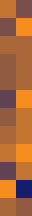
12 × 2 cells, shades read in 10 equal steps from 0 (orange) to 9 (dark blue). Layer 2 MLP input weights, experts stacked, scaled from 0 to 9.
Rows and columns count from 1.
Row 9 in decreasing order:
2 0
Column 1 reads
2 5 3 4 4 6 4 3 2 6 0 3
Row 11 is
0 9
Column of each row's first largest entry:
2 1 1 1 1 1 1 1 1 1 2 2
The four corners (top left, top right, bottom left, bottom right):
2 5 3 4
